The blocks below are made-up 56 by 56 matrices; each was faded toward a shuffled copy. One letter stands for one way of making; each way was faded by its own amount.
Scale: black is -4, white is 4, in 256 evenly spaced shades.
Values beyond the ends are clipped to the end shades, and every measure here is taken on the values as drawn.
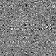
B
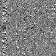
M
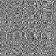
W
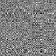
W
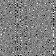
M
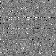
B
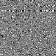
B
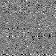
B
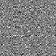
B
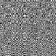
W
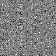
M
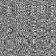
W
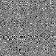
B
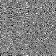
B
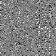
M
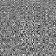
W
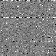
B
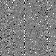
M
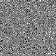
B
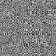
W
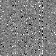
M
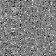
M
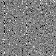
M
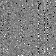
M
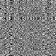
W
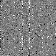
M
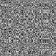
W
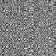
W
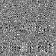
B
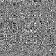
B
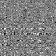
B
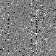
M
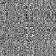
W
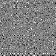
B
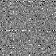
B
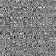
B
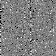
M
